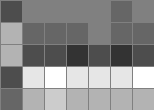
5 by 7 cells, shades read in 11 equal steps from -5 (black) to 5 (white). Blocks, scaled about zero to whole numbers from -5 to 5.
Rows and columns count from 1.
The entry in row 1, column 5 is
0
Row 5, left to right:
-1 2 3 2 2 2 2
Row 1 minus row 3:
-4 2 2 3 2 2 2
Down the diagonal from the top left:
-2 -1 -2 4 2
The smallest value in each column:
-2 -2 -2 -3 -2 -3 -2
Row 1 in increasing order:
-2 -1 0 0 0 0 0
